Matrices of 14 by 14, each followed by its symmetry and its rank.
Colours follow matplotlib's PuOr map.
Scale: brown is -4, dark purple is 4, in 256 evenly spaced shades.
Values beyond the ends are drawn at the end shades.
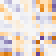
antisymmetric, rank two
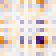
symmetric, rank two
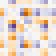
antisymmetric, rank two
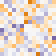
antisymmetric, full rank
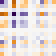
symmetric, rank two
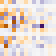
neither, rank three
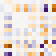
antisymmetric, rank two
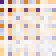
symmetric, rank two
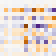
neither, rank two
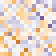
antisymmetric, full rank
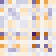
symmetric, rank two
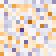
antisymmetric, full rank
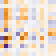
neither, rank two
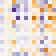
neither, rank three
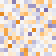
antisymmetric, full rank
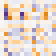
neither, rank three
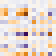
neither, rank two
